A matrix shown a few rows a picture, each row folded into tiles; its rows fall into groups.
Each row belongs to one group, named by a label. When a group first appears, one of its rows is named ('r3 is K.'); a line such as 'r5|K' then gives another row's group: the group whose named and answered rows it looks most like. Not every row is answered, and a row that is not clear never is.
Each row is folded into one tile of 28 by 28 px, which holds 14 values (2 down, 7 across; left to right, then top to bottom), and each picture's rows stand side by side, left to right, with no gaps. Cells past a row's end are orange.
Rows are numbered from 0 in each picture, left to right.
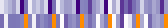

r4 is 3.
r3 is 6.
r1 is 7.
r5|7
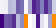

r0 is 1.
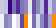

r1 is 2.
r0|3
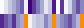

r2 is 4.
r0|1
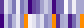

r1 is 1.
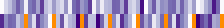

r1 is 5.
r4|5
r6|5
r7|1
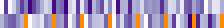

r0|4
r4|2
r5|7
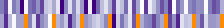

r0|6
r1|5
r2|2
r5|4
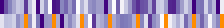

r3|7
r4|4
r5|5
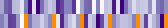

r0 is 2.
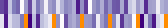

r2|7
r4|5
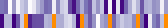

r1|1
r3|6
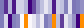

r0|5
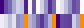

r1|4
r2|1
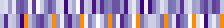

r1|4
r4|5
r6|5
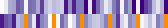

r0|1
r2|3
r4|6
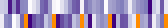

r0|3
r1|1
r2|1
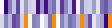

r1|3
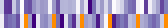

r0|2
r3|2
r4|1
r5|4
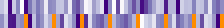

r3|7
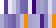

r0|4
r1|2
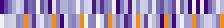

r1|6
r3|3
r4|2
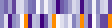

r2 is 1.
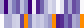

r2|1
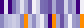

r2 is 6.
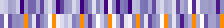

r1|5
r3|6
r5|5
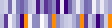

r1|3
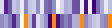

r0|2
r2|1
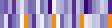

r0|5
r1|6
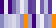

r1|6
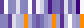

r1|4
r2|6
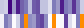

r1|2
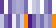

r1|1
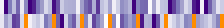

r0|2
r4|7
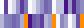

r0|4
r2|3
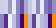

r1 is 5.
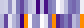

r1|3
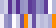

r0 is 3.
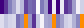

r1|6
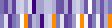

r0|5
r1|2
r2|5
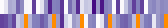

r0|1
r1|4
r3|3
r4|4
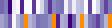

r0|6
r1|4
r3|4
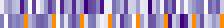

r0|7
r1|4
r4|5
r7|6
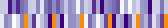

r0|3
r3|3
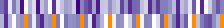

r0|6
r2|7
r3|5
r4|3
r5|3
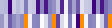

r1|3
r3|3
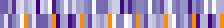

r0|5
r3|6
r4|3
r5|6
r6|7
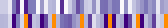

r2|4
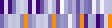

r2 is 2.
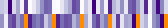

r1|1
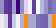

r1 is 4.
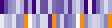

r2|5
